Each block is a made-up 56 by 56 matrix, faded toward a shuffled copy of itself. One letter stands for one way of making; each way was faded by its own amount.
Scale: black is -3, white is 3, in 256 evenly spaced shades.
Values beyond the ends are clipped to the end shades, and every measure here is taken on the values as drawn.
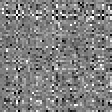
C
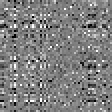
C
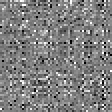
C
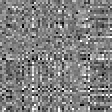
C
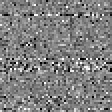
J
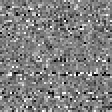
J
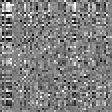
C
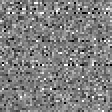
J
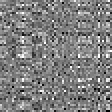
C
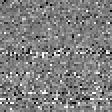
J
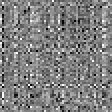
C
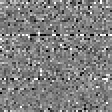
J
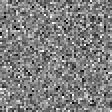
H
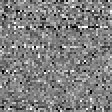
J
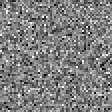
H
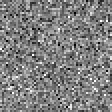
H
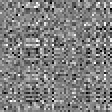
C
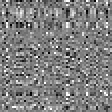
C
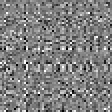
C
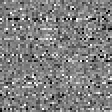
J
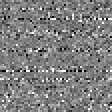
J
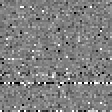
J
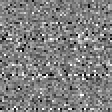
J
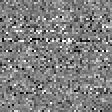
J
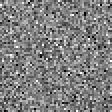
H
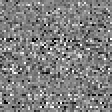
J
